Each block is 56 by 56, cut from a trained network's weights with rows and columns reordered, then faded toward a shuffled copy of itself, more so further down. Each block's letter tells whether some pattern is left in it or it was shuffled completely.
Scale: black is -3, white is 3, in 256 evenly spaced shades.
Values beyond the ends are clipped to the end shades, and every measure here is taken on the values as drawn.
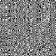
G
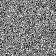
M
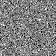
M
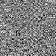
G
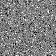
M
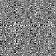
G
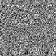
G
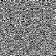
G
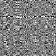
G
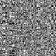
G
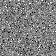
M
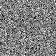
M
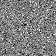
M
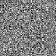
G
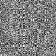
G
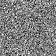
M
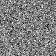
M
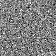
M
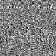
G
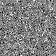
M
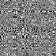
G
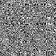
G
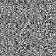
G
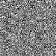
G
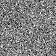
M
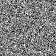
M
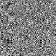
G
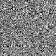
G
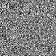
G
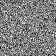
M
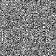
G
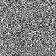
G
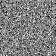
M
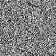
G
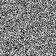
M
